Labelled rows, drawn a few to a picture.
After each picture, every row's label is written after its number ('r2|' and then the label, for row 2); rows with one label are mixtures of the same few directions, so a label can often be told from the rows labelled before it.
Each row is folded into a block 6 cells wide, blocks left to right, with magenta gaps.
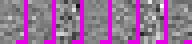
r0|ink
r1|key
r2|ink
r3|ink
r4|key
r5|ink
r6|ink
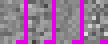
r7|ink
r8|key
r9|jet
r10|ink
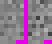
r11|ink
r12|ink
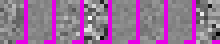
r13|jet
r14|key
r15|ink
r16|key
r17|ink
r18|key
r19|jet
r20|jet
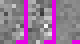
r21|jet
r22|jet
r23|jet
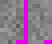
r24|jet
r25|key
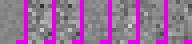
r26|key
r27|jet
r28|jet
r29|ink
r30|jet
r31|jet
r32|ink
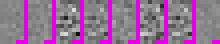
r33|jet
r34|ink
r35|ink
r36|ink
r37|key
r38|ink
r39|ink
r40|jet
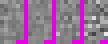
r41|key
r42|ink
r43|ink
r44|ink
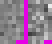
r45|ink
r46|ink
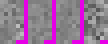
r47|jet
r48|key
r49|jet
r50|key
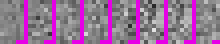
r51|ink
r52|ink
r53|key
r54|ink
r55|jet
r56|jet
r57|jet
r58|ink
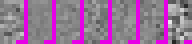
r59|ink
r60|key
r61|ink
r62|jet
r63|jet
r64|jet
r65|key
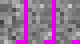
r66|key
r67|jet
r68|jet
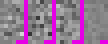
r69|ink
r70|ink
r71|key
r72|ink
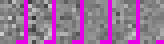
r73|ink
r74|key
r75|ink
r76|jet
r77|jet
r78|key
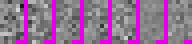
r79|ink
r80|key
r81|jet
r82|jet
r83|key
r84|jet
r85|ink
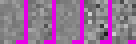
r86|key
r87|jet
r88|key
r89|jet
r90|ink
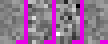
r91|key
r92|key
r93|ink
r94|key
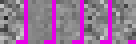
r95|key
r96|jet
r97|key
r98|key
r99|jet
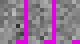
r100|jet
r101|key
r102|key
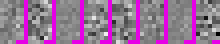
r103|jet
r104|key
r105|ink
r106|ink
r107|key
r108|ink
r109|jet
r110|ink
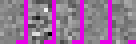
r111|ink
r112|ink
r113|key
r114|key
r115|key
